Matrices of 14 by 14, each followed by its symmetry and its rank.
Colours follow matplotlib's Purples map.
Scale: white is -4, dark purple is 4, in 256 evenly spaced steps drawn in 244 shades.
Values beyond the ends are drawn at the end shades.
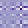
neither, rank one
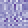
neither, rank three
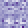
neither, rank three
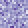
antisymmetric, full rank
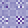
symmetric, rank two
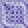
symmetric, rank three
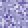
antisymmetric, full rank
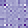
symmetric, rank three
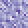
antisymmetric, full rank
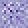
symmetric, rank three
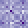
symmetric, rank three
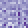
neither, rank three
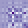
symmetric, rank two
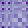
symmetric, rank three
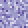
antisymmetric, full rank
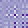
symmetric, rank two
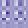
neither, rank one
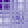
symmetric, rank two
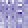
neither, rank three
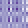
neither, rank one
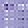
neither, rank one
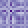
symmetric, rank two
